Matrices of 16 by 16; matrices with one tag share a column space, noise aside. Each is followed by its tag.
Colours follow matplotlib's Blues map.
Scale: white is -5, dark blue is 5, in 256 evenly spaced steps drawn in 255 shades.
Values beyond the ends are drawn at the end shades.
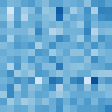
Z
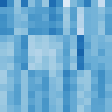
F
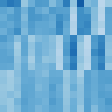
F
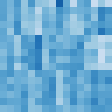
F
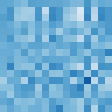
Z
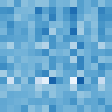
Z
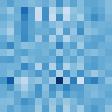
Z
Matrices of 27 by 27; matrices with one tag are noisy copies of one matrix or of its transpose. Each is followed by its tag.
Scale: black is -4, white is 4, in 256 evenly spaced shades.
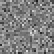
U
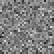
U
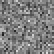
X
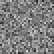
U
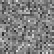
X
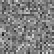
X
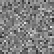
U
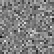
U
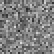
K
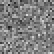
K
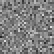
U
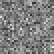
X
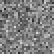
K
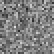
K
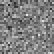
K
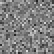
U
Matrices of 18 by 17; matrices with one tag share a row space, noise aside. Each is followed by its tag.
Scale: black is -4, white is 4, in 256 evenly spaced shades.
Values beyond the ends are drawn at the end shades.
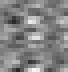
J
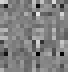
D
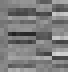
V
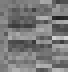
V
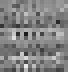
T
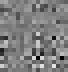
D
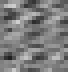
J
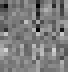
D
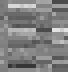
V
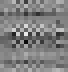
T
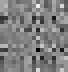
D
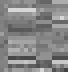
V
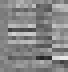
V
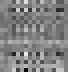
T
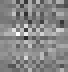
T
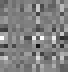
D
